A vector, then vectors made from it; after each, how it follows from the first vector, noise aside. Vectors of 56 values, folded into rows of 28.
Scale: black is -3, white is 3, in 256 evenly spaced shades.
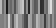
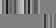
partly zeroed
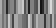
copied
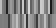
sign-scrambled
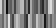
copied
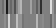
partly zeroed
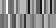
sign-scrambled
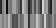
sign-scrambled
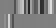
partly zeroed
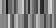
copied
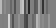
partly zeroed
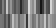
sign-scrambled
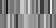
sign-scrambled
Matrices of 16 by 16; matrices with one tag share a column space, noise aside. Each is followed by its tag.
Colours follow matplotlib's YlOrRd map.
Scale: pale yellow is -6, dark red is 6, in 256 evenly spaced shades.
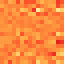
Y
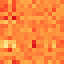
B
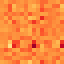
B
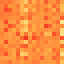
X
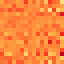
Y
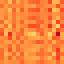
X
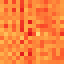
X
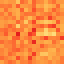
X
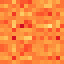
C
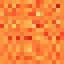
C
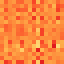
B
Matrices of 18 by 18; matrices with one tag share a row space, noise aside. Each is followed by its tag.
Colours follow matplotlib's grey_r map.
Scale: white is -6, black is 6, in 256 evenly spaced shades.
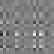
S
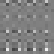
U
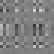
S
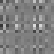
S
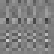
U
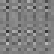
U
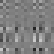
S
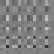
U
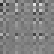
S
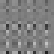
U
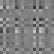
S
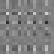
U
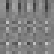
U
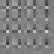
U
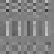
U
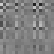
S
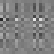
S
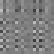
S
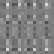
U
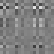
S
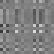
S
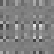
S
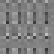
U
